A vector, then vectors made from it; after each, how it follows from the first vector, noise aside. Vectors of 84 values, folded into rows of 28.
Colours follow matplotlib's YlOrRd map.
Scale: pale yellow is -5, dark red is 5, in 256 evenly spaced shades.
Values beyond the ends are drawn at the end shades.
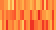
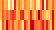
scaled up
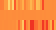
partly zeroed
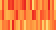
reversed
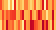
scaled up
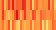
reversed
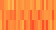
shrunk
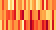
scaled up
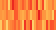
sign-scrambled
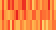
reversed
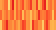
sign-scrambled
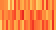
copied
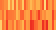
copied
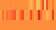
partly zeroed
